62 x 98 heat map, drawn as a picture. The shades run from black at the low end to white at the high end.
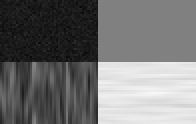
It is made of 2 by 2 panels. Panel 1,1: very low, fine-grained, faint in contrast. Panel 1,2: middling, flat. Panel 2,1: low, streaked downward. Panel 2,2: very high, streaked across, faint in contrast.
